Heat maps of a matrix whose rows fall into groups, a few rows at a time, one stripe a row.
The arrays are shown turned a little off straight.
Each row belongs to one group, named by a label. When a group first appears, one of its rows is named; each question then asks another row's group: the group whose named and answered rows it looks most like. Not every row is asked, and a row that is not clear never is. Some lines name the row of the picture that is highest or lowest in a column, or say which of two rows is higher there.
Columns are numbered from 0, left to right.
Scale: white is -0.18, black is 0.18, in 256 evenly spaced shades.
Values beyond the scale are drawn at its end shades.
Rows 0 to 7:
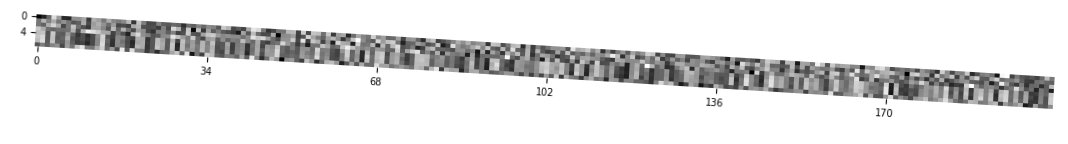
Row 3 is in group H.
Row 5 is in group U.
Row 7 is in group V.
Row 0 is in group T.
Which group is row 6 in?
U
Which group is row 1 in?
V
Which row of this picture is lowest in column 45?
2
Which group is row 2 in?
T
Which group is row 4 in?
U
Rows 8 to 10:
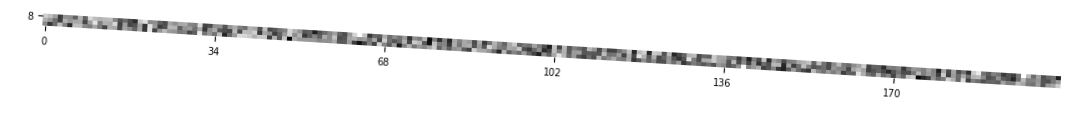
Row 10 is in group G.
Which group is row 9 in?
H
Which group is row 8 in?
H
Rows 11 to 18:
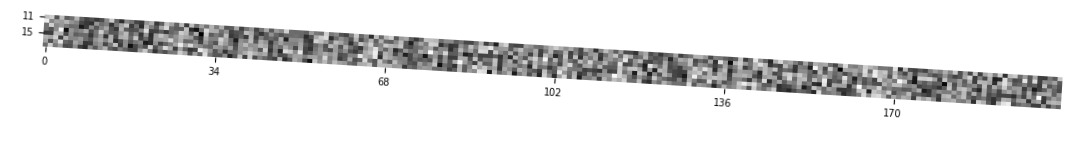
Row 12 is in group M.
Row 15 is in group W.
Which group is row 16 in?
H
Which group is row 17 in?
G
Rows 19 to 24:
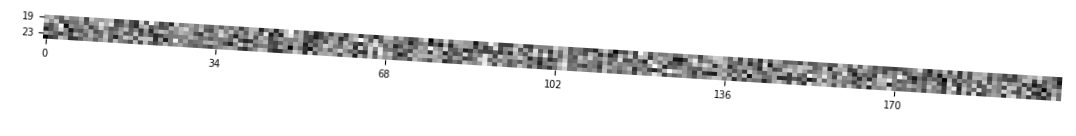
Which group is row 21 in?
W
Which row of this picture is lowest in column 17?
23
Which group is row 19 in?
H
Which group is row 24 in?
T
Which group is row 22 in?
T
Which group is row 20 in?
H
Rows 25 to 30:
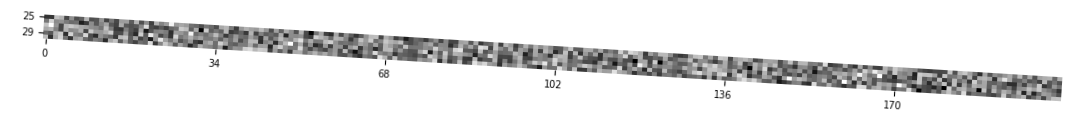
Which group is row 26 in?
V
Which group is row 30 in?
G
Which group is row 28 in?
H
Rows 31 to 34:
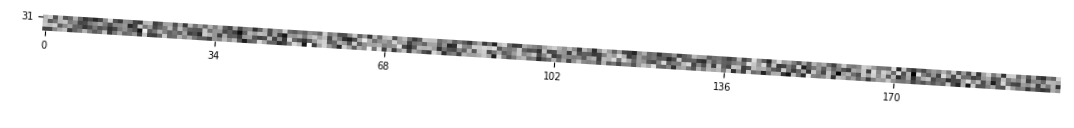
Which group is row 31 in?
U
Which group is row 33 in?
M
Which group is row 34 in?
T
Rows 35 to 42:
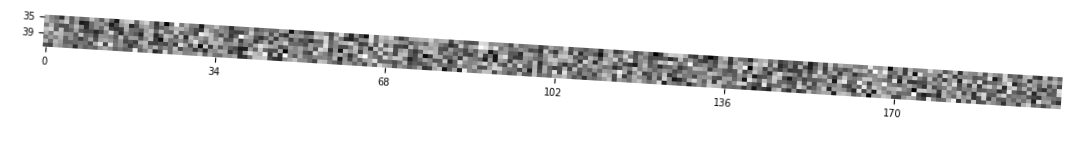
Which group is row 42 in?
T
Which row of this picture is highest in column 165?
42
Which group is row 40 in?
V
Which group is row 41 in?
W
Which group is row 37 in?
M
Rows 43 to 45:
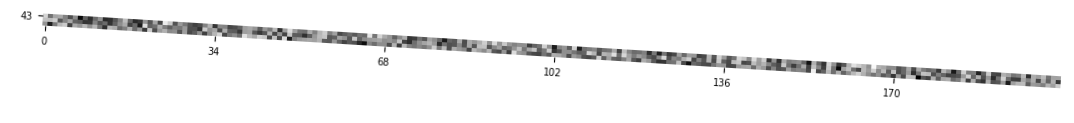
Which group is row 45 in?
G
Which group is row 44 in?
M
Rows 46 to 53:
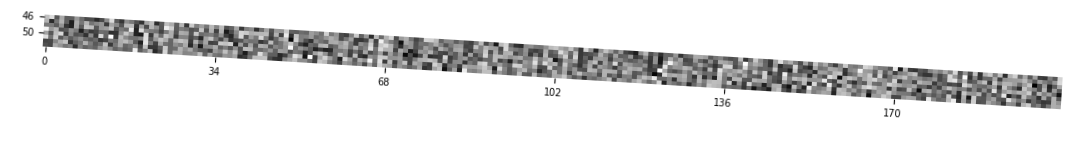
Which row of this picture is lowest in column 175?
49
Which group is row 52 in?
T
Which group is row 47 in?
G
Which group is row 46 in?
U
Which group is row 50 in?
W
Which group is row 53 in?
T
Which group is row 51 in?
M
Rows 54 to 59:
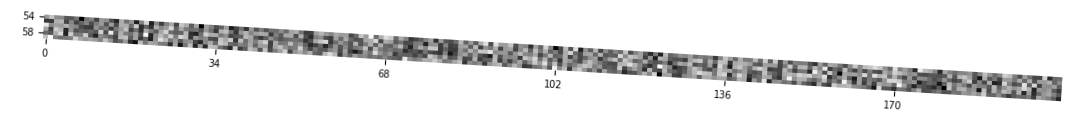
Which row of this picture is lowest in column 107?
59
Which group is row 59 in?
H
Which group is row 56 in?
M
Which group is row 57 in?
W
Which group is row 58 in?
W
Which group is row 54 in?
V
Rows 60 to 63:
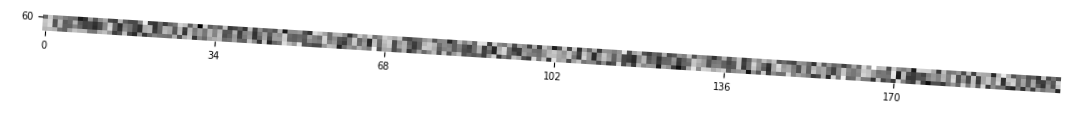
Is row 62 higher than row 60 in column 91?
No
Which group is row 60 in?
V
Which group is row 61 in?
U
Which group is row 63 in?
H
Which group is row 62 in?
U
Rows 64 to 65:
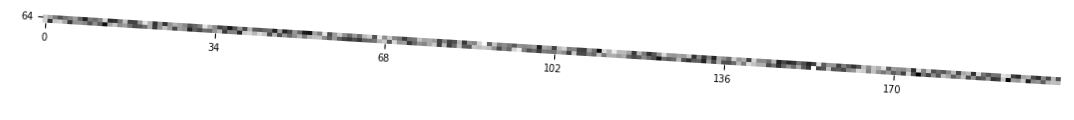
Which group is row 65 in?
G
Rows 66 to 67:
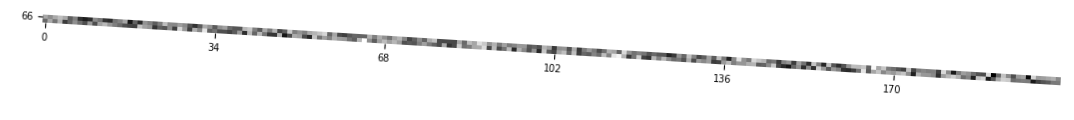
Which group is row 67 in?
V
